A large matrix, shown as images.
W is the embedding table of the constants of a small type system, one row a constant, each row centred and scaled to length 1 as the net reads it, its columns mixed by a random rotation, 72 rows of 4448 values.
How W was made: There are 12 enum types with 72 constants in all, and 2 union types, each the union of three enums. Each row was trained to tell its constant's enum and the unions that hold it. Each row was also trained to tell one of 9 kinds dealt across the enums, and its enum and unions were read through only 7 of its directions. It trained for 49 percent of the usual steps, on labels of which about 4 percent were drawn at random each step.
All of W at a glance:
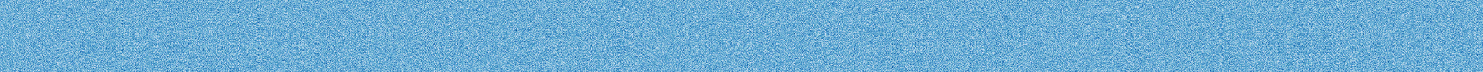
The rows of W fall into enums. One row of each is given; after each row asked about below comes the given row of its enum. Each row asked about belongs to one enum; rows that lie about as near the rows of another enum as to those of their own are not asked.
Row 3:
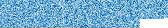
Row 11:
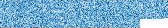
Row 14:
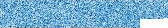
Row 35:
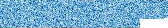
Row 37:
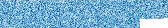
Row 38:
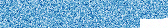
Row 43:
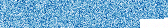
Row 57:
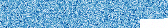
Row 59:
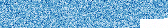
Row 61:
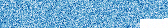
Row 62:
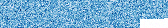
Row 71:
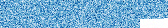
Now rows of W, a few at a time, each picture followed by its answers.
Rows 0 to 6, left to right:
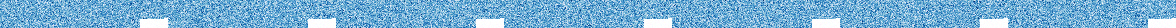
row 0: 43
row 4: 71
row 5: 37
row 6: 11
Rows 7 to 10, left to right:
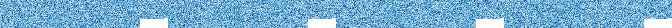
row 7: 14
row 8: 61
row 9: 57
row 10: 61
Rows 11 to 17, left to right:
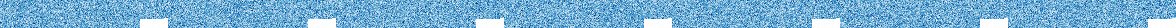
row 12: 61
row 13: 43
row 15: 62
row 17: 43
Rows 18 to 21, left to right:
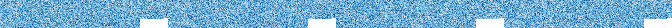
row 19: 62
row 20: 71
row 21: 37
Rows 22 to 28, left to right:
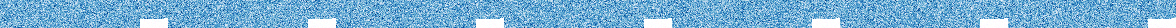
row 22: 62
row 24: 35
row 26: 61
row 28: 37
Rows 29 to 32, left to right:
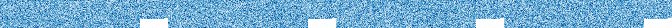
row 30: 11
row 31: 59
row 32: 14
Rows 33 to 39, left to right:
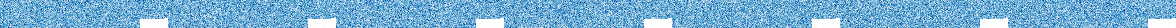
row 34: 37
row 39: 11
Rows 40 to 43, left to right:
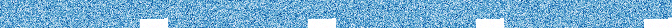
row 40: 43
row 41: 11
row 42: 35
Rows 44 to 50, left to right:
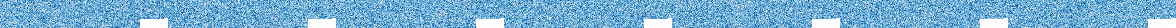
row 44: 43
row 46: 35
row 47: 37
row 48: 62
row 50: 57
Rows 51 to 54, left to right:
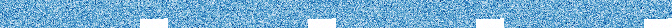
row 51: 62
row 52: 35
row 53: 43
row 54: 62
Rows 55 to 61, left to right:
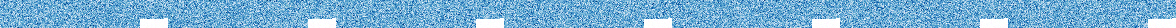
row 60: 11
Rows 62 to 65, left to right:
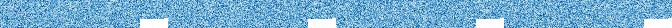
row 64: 14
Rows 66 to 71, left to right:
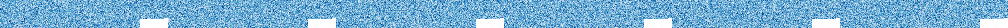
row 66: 57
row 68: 71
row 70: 61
